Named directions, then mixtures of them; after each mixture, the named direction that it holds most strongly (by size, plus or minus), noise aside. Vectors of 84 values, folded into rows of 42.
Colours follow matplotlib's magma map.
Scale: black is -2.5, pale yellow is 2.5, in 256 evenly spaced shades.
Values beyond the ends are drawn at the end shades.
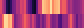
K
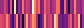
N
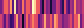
N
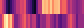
K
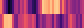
K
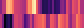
K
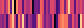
N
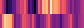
K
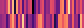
N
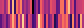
N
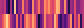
N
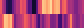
K
